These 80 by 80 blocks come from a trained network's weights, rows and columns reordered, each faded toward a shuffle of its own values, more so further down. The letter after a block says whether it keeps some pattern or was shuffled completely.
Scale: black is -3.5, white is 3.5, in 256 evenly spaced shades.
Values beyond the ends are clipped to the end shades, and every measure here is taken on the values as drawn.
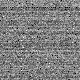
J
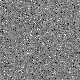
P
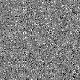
J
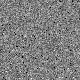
P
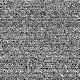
J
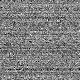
J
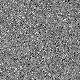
P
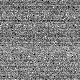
J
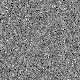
P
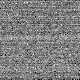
J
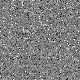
J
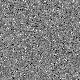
P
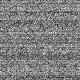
J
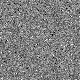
P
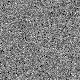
P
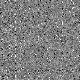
J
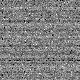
J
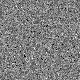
P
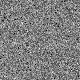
P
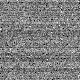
J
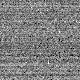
J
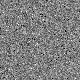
P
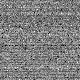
J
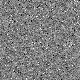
P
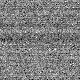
J
